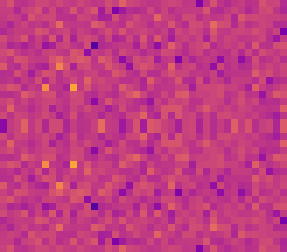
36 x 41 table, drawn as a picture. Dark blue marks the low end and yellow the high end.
Fine speckle covers the field. The top and bottom halves mirror each other. No single row or column stands out from its neighbours. There are no regular stripes. The distribution is heavy-tailed on both sides. No seam splits the table.
